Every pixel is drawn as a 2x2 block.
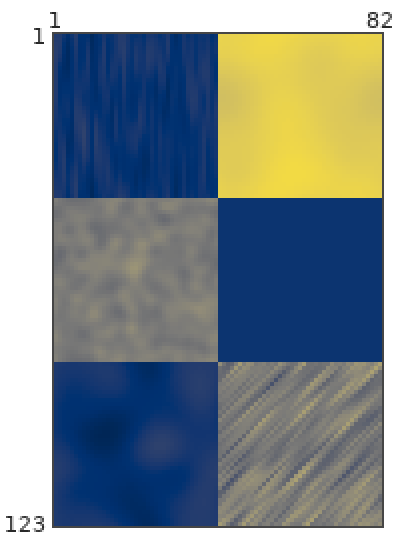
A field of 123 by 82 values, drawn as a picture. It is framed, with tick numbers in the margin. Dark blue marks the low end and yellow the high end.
It is made of 3 by 2 panels. Panel 1,1: very low, streaked downward, faint in contrast. Panel 1,2: very high, smooth, faint in contrast. Panel 2,1: middling, blotchy, faint in contrast. Panel 2,2: very low, flat. Panel 3,1: very low, smooth, faint in contrast. Panel 3,2: middling, slanting up to the right.
